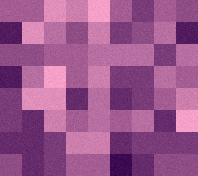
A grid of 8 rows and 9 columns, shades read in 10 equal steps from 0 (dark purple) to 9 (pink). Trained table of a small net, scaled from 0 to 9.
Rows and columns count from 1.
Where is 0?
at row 8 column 6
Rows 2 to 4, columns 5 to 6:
7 3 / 6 6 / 7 3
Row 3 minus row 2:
3 -4 -1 1 -1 3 2 -3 5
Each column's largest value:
5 8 9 7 9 6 6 6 9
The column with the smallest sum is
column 1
